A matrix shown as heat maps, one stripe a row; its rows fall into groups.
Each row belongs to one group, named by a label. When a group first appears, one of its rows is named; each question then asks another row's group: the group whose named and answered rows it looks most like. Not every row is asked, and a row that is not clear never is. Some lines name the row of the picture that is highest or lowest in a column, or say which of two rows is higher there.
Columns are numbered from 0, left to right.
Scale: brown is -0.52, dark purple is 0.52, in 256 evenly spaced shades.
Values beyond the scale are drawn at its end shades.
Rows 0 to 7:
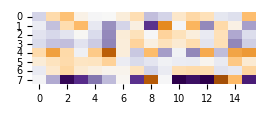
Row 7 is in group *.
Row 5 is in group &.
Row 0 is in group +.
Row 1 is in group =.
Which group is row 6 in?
+
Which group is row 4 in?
&
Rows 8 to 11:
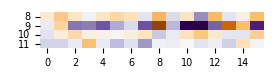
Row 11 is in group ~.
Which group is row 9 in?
*
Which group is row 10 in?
+
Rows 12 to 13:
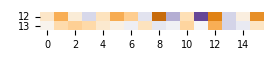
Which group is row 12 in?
&
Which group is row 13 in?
+
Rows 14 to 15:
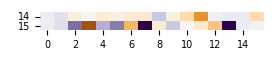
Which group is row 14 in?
+
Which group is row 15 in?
~
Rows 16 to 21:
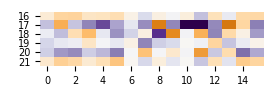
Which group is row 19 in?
~
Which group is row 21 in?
&
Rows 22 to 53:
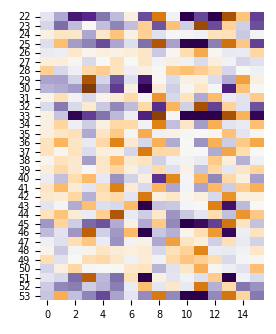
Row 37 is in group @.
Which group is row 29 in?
~
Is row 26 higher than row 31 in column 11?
No
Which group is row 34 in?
&
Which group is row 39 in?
&
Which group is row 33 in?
*
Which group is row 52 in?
=
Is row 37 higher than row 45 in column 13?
Yes
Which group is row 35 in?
@
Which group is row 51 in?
~
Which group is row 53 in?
*
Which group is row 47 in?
=
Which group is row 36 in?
&
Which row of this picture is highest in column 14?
52
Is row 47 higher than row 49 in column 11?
Yes
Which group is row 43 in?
~
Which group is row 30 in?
~
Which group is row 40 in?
=
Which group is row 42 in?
@
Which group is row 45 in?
*
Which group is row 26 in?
+
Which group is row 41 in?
&
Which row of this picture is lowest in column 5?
44
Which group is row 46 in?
~
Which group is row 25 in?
*
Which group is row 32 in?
=
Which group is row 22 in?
*
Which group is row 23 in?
=
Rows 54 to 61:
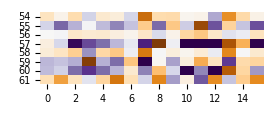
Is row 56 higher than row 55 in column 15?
No
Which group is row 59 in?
~
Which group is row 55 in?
=
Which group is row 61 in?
&
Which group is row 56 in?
+
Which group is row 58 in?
@
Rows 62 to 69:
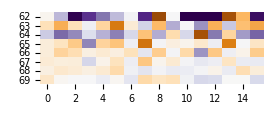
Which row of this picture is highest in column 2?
62
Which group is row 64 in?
=
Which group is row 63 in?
&
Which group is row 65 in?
@
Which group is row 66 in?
&
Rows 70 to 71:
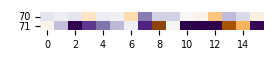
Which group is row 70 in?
~
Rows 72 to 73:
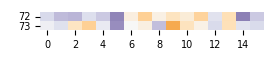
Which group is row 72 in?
=
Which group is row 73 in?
=
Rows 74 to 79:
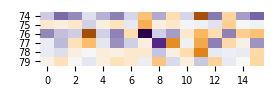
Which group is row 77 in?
=
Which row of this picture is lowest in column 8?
79
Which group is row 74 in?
=
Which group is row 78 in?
+
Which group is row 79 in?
&
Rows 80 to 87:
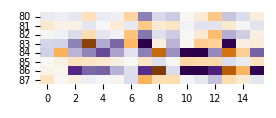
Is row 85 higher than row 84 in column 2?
No
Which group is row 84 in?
*
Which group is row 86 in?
*
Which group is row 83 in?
~
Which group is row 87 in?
@
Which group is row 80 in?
~
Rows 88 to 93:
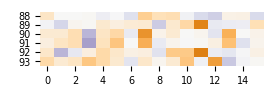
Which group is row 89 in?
+
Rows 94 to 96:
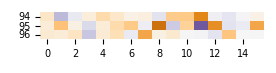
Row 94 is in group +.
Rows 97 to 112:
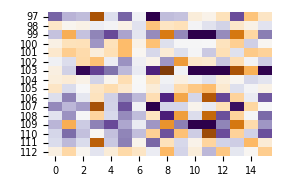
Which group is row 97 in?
~
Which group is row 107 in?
~
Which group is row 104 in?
@
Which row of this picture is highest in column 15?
103
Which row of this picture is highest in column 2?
103
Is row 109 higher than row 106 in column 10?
Yes
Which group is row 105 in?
+
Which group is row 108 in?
=
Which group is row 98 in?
@
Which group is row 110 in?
=
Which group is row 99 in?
*
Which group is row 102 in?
=
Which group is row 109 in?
*
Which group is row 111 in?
~
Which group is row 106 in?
=
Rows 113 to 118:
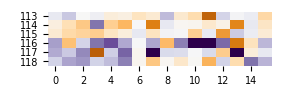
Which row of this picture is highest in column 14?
118
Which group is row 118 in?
=
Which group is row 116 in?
*
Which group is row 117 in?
~
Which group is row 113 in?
+
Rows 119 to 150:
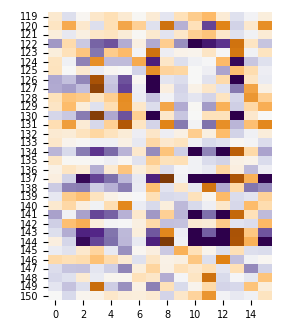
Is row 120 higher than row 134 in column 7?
No
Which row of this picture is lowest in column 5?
131
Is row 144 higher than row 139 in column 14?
No
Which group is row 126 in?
~
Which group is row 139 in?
+
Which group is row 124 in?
~
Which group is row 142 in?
+
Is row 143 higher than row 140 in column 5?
Yes
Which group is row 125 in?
@
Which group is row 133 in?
@
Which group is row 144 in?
*
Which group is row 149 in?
~
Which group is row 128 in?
&
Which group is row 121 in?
+
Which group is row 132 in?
+
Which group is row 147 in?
=
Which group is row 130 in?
~
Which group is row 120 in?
&
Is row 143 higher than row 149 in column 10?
Yes
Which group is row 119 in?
+
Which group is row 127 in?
~
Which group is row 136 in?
@
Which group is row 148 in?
+
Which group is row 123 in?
@
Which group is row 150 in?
+
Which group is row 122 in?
*
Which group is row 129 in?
&
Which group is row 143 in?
*
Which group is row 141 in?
*
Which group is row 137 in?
*
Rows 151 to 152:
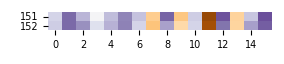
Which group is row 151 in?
=
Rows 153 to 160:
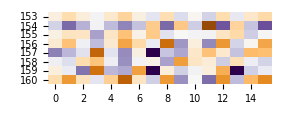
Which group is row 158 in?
=
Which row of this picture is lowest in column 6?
159
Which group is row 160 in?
&
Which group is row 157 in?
~
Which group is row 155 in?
@
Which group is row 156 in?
&
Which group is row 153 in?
&
